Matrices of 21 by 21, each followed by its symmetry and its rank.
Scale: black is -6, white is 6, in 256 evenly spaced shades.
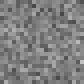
neither, full rank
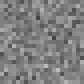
neither, full rank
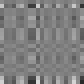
neither, rank one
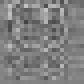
neither, rank three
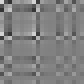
symmetric, rank one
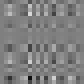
neither, rank one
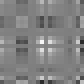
symmetric, rank one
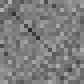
symmetric, full rank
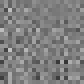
neither, rank three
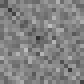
symmetric, full rank
